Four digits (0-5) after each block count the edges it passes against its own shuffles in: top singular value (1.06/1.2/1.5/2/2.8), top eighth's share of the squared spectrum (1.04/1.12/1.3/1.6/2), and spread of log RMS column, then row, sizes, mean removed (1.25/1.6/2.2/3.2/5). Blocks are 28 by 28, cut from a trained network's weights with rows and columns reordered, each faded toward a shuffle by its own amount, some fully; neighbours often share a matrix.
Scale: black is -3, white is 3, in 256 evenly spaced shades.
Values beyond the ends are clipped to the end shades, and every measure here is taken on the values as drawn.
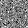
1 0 0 0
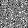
0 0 0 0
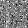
1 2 0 0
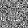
3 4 1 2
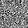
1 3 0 1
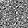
2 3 1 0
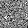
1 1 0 0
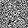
2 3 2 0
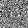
2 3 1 1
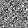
2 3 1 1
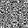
2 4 1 1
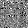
1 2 0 2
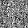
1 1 0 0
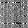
3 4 0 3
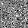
1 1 0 1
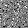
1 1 0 0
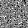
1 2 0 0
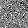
0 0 0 0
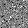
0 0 0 0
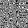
1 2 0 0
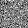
1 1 0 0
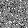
0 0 0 0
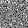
0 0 0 0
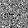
1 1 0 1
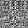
3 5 2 2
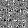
2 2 0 1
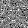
1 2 0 1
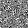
0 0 0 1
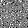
1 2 0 1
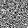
2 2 0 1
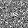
0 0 1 0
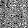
2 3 0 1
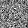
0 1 0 0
